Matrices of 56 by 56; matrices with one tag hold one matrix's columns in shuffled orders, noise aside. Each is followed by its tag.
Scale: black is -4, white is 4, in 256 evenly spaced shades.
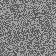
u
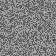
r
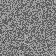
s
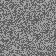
s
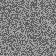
r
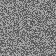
u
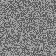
r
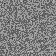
s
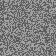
r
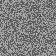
r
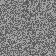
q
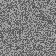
s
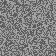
q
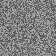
r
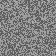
q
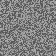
q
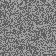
s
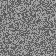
q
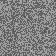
s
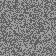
r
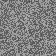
u
